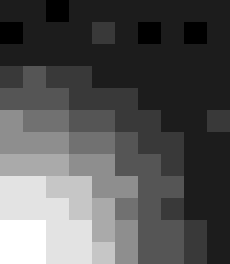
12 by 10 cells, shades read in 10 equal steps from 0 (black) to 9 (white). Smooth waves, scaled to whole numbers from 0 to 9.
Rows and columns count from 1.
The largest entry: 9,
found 4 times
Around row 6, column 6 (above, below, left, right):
2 3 3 2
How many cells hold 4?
5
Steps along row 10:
same same down down down down down down same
